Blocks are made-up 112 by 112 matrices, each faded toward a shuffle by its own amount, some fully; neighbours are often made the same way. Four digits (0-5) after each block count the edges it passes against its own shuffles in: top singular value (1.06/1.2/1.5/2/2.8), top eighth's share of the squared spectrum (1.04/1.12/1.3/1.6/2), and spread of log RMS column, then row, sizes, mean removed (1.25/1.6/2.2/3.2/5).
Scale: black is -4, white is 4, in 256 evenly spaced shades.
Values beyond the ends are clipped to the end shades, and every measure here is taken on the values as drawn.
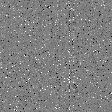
3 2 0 0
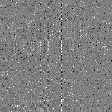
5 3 2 1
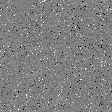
2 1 0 0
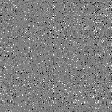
4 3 2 1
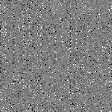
4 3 2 1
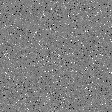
0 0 0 0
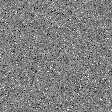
0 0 0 0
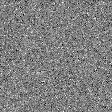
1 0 0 0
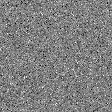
1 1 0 0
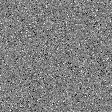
0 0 0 0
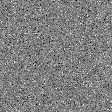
0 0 0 0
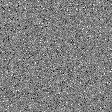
2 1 0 0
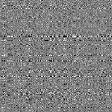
5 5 3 4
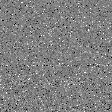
1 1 0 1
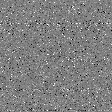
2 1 0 1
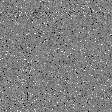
1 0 0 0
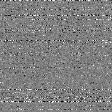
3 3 0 4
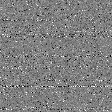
2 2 0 3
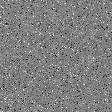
0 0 0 0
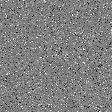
1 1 0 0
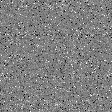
0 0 0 1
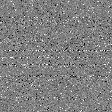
2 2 0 2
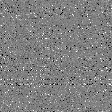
4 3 1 2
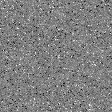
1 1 0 0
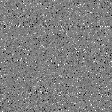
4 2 1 1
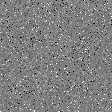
2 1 0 0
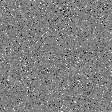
2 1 0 0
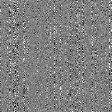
2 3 4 0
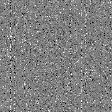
2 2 3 0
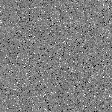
1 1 2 0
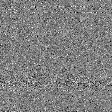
1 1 0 3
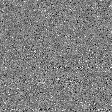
1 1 0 2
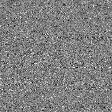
1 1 0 3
